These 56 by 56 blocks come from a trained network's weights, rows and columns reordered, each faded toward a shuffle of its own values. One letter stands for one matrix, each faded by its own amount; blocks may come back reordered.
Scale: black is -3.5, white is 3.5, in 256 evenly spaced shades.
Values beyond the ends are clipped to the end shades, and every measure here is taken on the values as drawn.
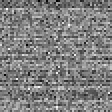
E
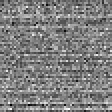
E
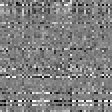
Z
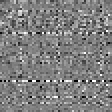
Z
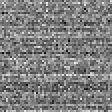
E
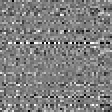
Z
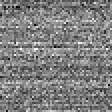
E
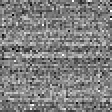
E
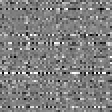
Z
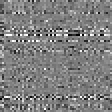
Z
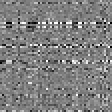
Z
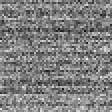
E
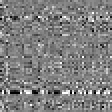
Z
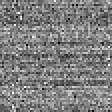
E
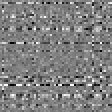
Z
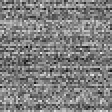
E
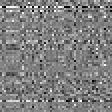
Z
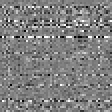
Z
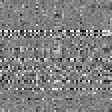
Z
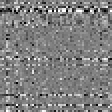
Z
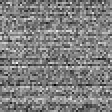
E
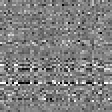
Z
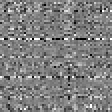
Z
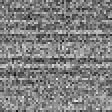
E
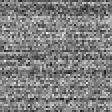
E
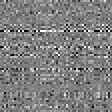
Z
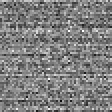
E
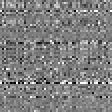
Z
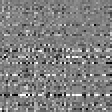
Z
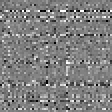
Z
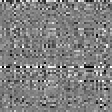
Z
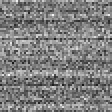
E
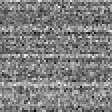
E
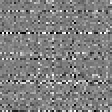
Z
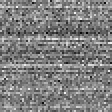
E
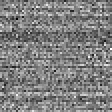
E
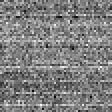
E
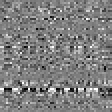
Z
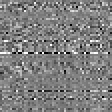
Z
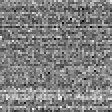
E
